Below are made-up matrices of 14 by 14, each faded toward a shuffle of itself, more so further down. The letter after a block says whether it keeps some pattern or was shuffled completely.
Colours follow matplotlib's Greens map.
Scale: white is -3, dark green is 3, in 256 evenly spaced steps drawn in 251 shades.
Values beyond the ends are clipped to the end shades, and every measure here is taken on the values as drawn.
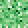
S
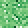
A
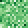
A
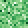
S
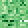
A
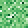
A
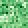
A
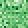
A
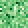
S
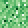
S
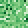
A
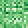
A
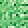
A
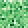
S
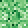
A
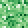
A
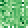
A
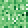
A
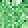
A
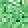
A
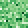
S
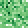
S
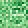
A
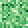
S
